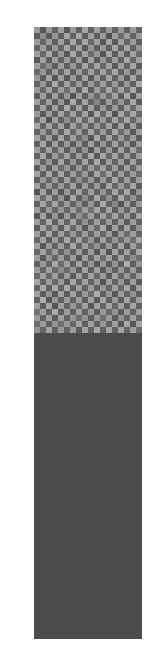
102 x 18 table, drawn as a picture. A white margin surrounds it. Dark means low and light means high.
The table splits into 2 rows of 1 panel. Panel 1,1: middling, checkered, strong in contrast. Panel 2,1: low, flat.
